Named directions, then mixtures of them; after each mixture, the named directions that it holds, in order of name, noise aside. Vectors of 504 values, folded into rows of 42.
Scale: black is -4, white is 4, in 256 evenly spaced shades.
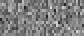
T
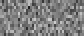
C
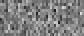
C, T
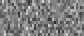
C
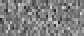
C, T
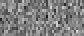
T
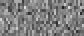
T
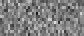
C, T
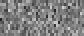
C, T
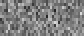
C, T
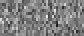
T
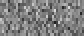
C, T
